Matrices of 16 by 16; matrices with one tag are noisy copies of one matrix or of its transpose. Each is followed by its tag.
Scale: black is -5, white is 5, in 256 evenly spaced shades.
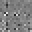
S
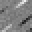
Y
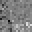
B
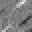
Y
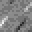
Y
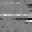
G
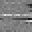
G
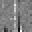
G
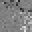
B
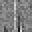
G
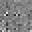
S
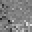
B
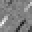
Y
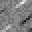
Y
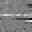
G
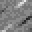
Y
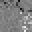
B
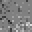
B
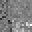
B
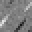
Y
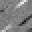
Y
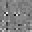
S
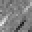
Y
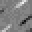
Y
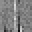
G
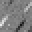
Y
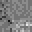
B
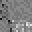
B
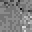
B
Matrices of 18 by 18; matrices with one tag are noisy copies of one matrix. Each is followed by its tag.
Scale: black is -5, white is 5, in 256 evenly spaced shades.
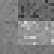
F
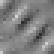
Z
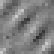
Z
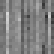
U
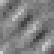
Z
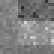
F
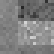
F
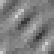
Z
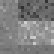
F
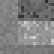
F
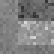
F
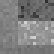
F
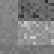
F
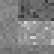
F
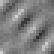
Z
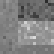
F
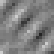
Z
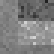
F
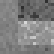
F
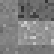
F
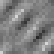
Z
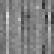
U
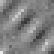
Z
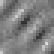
Z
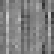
U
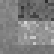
F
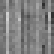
U
